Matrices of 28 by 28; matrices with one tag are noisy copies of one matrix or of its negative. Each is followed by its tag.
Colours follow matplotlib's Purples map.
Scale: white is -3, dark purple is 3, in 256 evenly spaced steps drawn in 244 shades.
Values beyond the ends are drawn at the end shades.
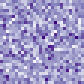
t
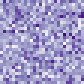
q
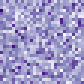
q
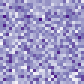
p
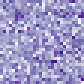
q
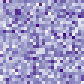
q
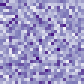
t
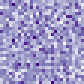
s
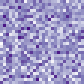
p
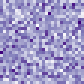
q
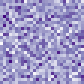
p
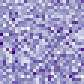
p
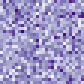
q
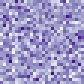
p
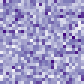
q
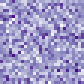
t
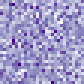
s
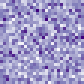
t
